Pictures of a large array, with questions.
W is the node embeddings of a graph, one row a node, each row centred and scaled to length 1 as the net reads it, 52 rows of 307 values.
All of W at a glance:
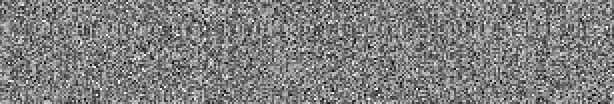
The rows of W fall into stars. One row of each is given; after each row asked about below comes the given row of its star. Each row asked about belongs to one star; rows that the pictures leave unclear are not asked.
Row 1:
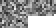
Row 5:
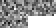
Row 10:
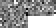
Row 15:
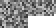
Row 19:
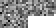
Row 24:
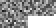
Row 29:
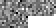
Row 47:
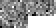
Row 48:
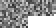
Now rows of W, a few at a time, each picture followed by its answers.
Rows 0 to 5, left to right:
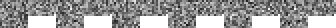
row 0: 47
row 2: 48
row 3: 19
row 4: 5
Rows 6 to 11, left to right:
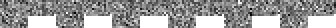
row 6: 5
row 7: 47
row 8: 10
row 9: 5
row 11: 29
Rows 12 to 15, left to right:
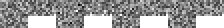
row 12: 24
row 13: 15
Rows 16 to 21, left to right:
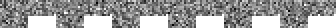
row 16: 47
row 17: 15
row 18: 48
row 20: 29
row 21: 29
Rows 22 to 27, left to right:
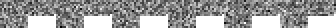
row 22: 5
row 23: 1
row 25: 10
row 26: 29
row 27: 29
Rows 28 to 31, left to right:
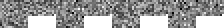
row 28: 15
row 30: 1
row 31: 48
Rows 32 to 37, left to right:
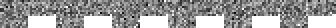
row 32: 1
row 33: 10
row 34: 15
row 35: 19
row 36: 10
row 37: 1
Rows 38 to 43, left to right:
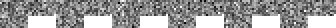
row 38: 29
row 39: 19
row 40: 5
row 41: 5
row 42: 1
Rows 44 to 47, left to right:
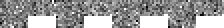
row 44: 15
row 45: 47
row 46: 48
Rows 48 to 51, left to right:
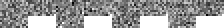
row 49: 10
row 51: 24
